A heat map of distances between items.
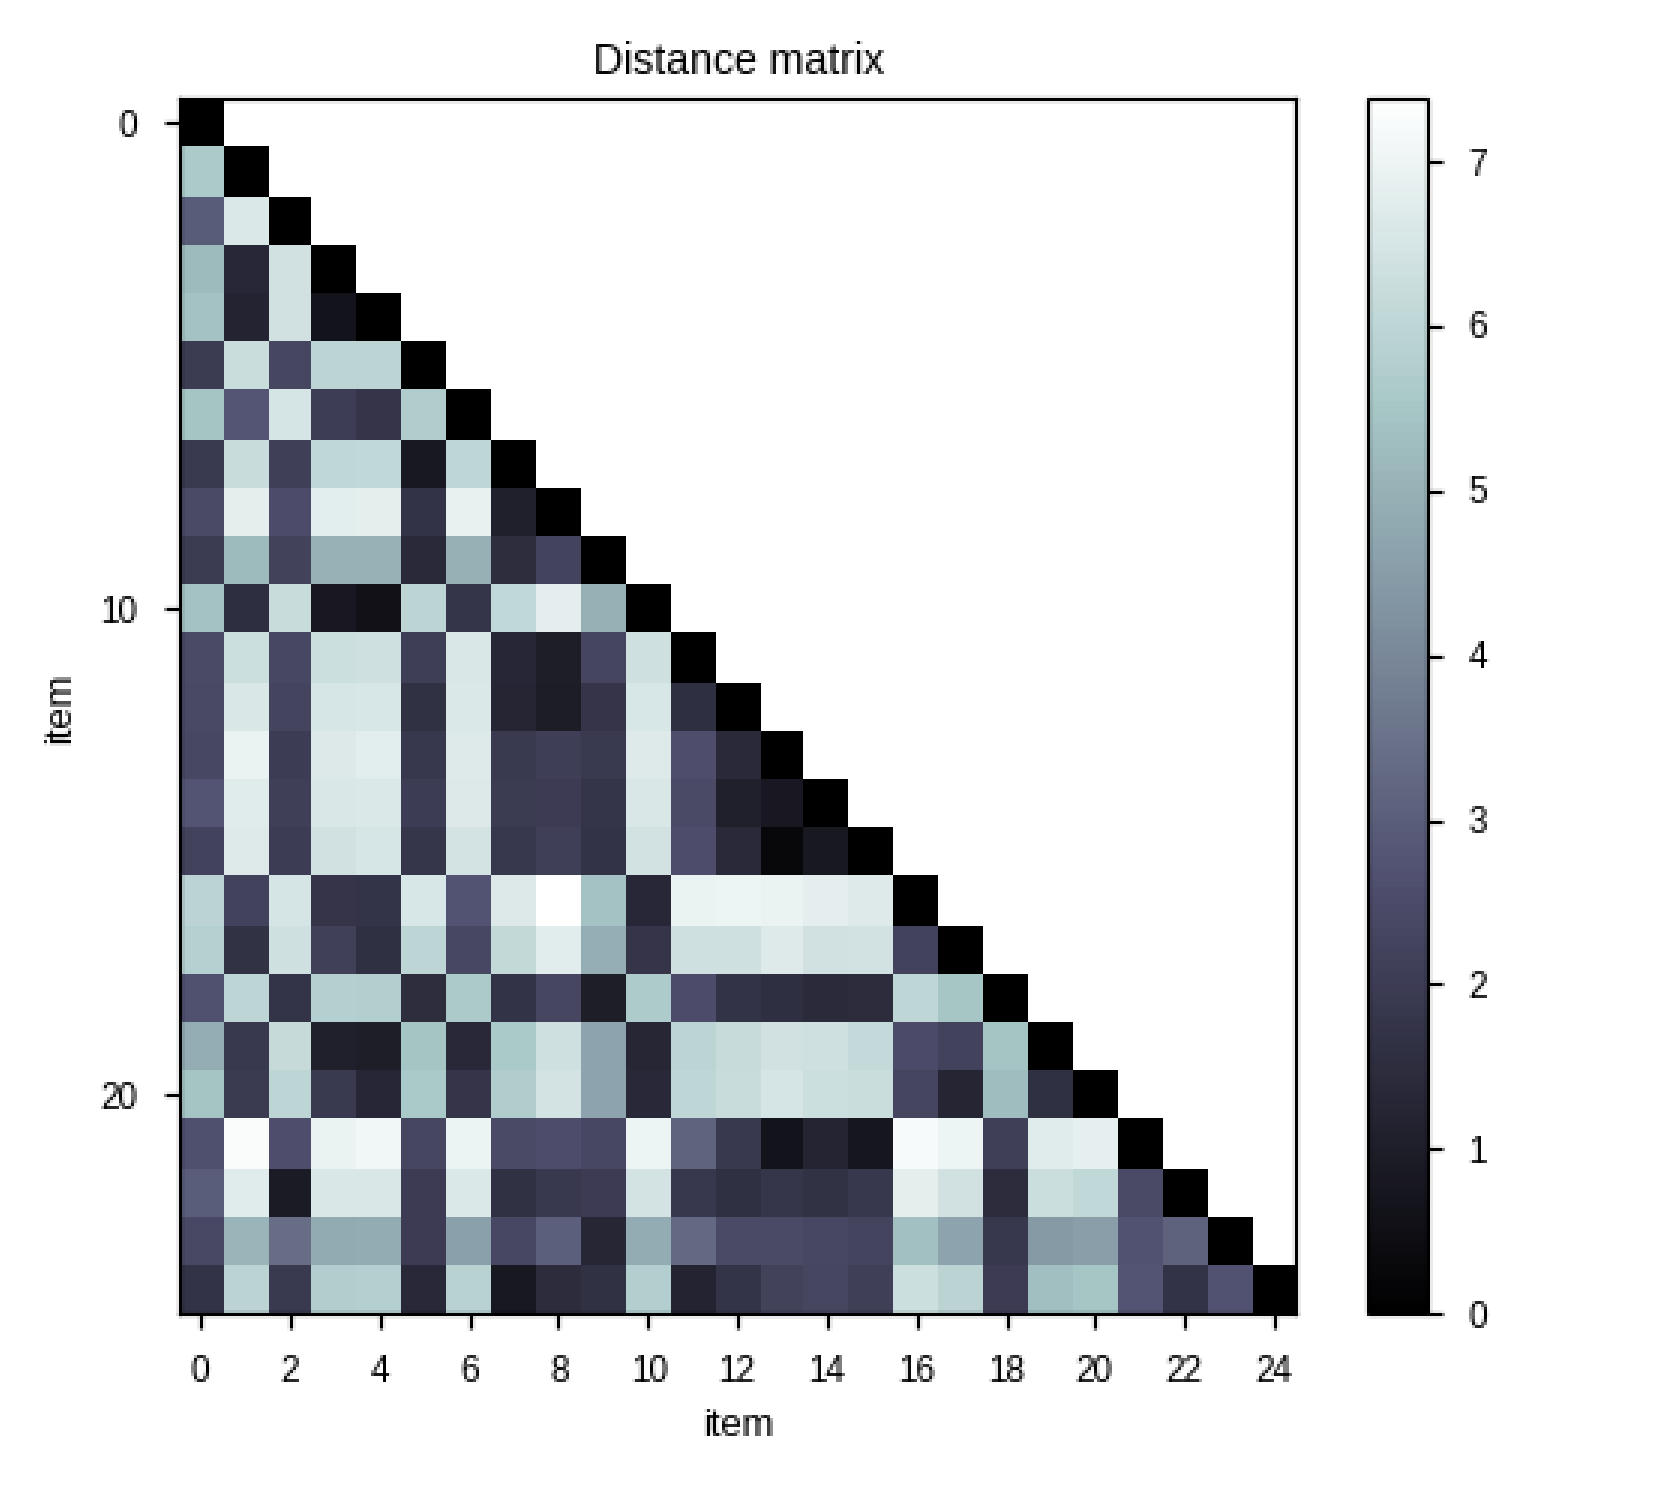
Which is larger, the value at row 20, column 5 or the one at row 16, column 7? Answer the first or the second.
the second
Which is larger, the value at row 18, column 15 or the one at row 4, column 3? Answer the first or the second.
the first
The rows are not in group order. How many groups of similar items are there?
2
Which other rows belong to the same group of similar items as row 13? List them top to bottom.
0, 2, 5, 7, 8, 9, 11, 12, 14, 15, 18, 21, 22, 23, 24
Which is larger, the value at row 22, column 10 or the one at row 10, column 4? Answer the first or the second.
the first
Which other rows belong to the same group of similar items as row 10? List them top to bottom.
1, 3, 4, 6, 16, 17, 19, 20
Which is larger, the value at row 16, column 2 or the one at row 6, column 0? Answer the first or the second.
the first
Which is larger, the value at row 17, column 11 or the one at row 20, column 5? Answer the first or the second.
the first
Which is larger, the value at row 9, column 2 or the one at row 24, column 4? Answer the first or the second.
the second
